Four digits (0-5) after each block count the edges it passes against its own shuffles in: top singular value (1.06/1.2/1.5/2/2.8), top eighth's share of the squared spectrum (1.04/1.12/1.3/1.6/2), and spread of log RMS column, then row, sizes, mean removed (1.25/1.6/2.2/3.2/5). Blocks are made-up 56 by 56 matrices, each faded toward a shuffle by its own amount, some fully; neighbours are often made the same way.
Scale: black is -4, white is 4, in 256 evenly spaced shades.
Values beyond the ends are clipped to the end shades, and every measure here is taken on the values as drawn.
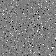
0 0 0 0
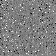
0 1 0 0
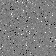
1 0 0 0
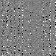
2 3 3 2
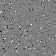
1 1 0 0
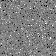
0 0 0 0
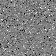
0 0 0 0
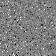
2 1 0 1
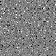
3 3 0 1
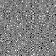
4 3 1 1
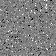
2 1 0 0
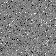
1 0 0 0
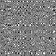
4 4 2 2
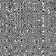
4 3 2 1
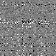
2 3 2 3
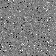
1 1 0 1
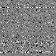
2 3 2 3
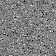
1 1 0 0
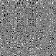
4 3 2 2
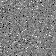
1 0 0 0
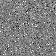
1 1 0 0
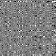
4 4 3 2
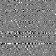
4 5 2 3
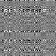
4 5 3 4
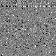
3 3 1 1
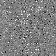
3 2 1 1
